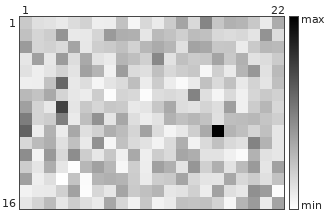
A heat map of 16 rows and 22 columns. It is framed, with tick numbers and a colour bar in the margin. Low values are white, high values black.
Average level on the scale: 20%. Histogram: skewed, a long tail of high values. Slope: none. Grain: fine. Mirror symmetry: none.
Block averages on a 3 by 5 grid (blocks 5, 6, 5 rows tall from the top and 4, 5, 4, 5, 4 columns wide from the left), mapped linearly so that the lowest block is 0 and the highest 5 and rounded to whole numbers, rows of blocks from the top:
22233 | 51032 | 12123
